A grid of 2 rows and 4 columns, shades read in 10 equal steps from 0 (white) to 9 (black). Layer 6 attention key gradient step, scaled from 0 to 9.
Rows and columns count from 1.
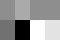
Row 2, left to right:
5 9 0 1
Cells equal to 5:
1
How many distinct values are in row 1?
2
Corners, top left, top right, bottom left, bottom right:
4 4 5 1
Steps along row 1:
down up same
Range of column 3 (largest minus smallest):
4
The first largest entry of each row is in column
1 2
